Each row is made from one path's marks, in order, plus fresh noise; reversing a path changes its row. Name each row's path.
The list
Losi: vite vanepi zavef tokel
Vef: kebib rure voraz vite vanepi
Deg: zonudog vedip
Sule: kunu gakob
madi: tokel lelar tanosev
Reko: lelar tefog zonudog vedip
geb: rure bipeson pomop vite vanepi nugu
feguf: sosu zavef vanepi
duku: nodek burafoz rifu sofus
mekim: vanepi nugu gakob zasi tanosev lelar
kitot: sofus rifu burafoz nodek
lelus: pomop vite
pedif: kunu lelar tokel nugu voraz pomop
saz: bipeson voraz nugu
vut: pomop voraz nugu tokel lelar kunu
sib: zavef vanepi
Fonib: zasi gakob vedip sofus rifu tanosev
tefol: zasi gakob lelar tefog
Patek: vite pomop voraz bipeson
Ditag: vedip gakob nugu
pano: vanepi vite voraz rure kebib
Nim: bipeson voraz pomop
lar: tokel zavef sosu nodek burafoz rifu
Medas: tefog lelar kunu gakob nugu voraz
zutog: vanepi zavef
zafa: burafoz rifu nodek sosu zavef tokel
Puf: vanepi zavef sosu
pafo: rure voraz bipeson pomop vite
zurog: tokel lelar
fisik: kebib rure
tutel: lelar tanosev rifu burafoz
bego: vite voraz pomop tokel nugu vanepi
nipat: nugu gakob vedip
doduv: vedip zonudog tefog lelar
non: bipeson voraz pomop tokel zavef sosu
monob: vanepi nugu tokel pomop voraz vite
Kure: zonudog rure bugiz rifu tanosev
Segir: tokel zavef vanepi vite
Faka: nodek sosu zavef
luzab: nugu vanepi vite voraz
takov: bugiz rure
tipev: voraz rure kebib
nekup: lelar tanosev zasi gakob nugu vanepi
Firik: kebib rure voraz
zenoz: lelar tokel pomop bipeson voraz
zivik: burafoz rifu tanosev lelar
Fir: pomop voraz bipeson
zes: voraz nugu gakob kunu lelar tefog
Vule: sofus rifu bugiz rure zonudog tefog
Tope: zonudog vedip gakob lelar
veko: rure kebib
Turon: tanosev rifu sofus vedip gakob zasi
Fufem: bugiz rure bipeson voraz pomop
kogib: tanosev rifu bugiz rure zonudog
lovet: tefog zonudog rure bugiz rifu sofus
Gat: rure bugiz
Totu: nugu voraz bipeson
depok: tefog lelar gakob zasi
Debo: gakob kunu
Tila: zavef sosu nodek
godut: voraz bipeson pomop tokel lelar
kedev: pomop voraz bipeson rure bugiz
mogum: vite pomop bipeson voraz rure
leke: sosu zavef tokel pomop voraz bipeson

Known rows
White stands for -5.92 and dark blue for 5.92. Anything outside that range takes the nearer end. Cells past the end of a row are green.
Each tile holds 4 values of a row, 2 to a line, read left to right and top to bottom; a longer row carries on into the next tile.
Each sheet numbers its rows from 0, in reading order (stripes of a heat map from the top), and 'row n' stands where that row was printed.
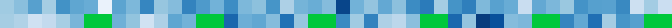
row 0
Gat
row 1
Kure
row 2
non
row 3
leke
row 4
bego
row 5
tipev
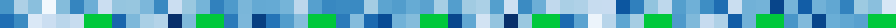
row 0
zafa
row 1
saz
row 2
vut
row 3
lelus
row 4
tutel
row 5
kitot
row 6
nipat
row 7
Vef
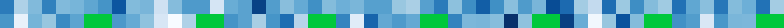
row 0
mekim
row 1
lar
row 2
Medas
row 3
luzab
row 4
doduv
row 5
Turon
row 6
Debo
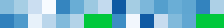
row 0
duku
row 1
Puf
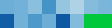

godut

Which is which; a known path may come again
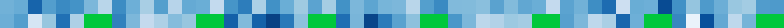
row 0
depok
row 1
madi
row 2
Patek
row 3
vut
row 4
zurog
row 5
nipat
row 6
monob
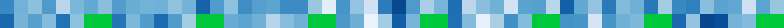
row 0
non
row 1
pedif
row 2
veko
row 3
Fonib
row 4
kogib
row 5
Debo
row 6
bego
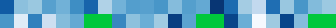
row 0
feguf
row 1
Deg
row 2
Turon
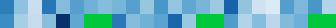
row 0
nekup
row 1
zenoz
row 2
Faka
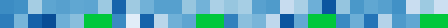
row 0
lelus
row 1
zutog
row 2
Totu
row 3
tipev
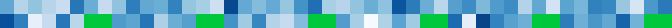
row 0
zivik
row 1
Firik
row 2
leke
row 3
Vule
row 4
pano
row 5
zes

